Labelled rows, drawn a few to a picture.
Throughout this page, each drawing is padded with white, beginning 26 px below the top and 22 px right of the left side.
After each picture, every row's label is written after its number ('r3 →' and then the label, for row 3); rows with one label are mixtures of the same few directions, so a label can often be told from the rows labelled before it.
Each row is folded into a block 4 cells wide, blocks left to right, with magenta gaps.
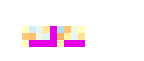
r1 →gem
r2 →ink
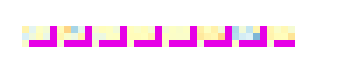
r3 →ink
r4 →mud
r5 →gem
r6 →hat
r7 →ink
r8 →hat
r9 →hat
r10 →hat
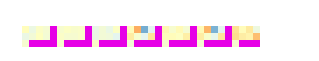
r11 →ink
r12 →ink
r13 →hat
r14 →mud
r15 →hat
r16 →mud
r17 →hat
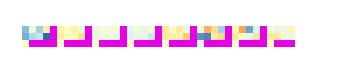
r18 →hat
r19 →hat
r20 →hat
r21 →hat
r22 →hat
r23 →gem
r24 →mud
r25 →gem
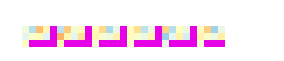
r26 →mud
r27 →ink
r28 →mud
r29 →mud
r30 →ink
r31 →mud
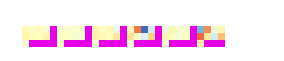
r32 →hat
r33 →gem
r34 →hat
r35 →mud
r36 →ink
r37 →ink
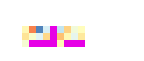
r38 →mud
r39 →ink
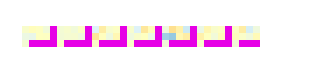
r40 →gem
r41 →hat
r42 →ink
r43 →mud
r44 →gem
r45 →ink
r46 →mud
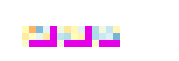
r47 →mud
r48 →gem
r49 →hat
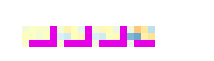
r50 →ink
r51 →gem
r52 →gem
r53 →gem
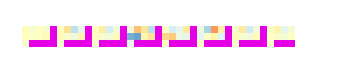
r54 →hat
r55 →mud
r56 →mud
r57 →gem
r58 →gem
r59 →mud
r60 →mud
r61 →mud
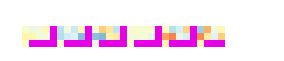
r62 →gem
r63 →hat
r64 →gem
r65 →hat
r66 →gem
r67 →ink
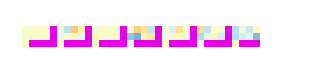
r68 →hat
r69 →mud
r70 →ink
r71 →gem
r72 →mud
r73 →ink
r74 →hat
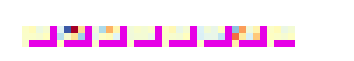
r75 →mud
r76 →mud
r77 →mud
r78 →hat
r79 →mud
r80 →hat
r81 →ink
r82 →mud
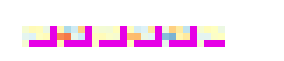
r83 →gem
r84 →gem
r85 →gem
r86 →gem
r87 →gem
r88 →gem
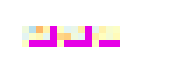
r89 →mud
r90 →gem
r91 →ink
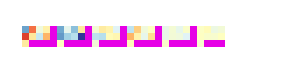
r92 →ink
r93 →hat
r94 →gem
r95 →ink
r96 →hat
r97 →mud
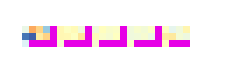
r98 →gem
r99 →hat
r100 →ink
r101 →hat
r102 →gem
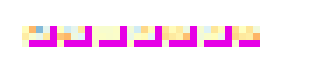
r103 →mud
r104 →gem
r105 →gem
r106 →mud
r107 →hat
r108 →mud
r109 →hat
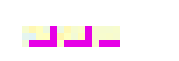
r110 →gem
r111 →ink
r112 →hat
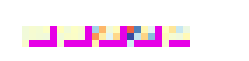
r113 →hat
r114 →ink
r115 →ink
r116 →ink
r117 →mud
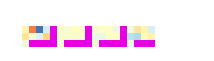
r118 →mud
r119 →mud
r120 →gem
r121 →gem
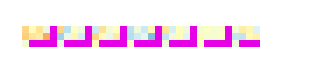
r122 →hat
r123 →ink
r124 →ink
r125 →hat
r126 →ink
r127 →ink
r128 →gem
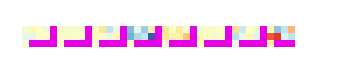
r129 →gem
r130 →hat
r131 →mud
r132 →hat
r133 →hat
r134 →ink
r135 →ink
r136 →gem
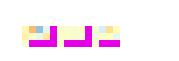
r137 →mud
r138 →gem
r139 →mud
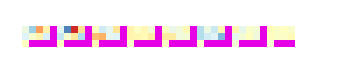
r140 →mud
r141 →mud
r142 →gem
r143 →hat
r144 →gem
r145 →hat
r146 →ink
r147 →hat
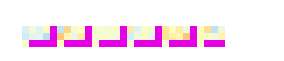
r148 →hat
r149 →ink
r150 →hat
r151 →ink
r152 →hat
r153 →mud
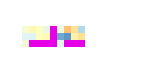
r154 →gem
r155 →gem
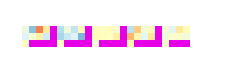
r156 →mud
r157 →hat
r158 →hat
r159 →ink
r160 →mud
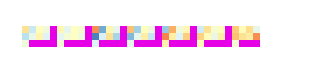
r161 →ink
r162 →ink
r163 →ink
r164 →ink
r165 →ink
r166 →ink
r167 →hat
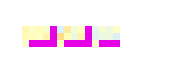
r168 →hat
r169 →ink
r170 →hat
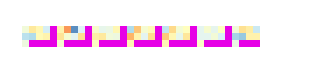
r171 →gem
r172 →mud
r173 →gem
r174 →ink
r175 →ink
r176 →hat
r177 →gem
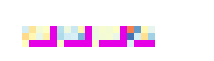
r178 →ink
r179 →hat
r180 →hat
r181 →ink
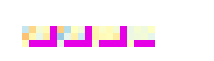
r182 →ink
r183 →ink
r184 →hat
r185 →hat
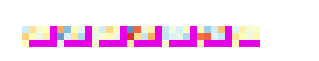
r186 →ink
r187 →ink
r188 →mud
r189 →ink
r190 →hat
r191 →gem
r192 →ink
